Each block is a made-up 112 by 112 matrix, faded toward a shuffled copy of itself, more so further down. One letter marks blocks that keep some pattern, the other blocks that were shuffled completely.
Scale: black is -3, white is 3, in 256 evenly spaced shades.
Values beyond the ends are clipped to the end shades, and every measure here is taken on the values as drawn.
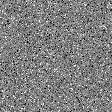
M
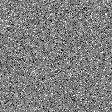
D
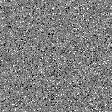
D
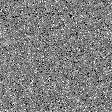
M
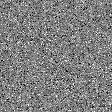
M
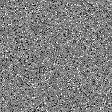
D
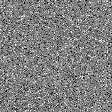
D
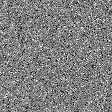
M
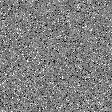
M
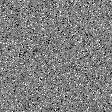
M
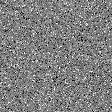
M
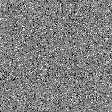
D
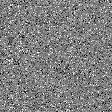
D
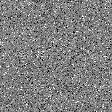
D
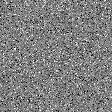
M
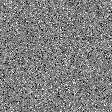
M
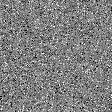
M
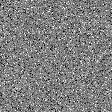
M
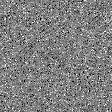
D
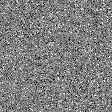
M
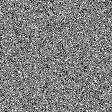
M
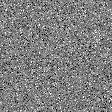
M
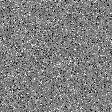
M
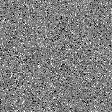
D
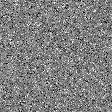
M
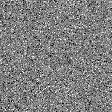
D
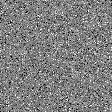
D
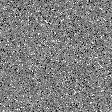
M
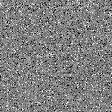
D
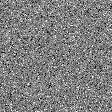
M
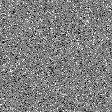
D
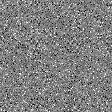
D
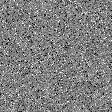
M
